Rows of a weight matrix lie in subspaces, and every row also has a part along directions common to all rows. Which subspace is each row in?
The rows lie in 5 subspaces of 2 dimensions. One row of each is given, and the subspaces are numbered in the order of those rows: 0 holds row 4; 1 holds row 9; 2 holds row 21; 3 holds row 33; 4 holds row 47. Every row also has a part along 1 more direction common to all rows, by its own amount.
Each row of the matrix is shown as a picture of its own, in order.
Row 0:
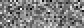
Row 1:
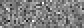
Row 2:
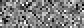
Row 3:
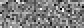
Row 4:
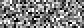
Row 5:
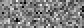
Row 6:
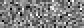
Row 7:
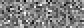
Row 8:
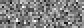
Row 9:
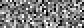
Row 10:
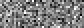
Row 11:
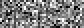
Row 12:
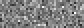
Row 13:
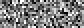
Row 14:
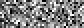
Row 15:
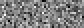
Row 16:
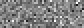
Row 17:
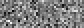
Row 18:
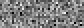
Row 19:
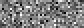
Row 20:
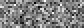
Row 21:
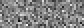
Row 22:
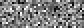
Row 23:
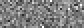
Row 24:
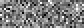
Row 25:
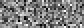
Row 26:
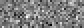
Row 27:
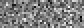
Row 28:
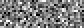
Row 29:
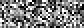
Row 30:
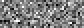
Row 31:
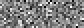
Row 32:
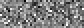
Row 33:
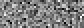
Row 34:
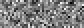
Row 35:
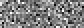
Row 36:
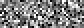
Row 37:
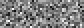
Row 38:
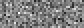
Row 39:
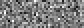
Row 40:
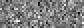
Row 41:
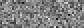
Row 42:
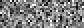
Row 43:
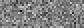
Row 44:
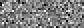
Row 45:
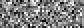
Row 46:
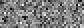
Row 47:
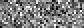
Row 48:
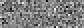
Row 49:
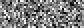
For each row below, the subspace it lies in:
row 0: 1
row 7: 1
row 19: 4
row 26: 0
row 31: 1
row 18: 4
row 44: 4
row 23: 1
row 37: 3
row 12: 2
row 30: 0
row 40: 0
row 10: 3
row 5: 0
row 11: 3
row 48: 4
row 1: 1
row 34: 0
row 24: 2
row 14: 2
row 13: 0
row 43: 2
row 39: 3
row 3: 4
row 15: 3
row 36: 0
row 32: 1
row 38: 3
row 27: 3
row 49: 0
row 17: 3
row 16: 1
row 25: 2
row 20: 2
